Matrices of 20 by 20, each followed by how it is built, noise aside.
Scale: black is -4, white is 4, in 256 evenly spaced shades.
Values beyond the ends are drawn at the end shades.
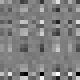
low rank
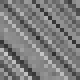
Toeplitz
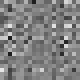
low rank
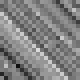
Toeplitz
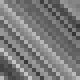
Toeplitz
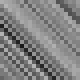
Toeplitz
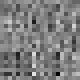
low rank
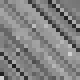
Toeplitz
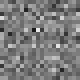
low rank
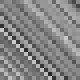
Toeplitz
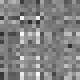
low rank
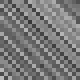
Toeplitz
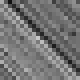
Toeplitz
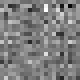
low rank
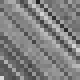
Toeplitz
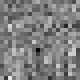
low rank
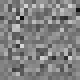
low rank
